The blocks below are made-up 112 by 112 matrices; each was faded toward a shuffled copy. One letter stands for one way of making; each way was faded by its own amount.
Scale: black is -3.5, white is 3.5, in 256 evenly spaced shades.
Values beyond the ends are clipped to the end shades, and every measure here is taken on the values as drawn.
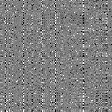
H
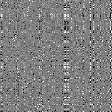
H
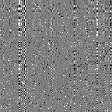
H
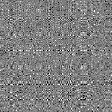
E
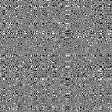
E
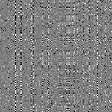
H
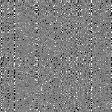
H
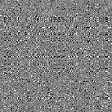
E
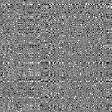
E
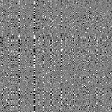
H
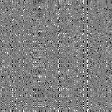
H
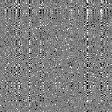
H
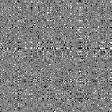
E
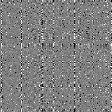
H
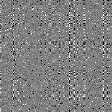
H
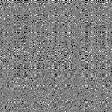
E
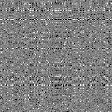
E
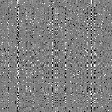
H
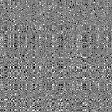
E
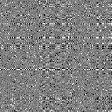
E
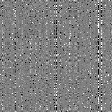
H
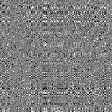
E
